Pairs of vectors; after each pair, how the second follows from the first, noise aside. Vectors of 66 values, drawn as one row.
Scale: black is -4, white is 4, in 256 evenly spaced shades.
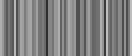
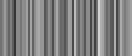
wrapped around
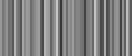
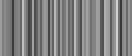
wrapped around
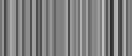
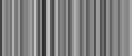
wrapped around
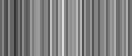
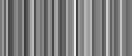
shuffled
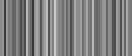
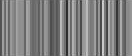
shuffled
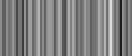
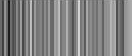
shuffled
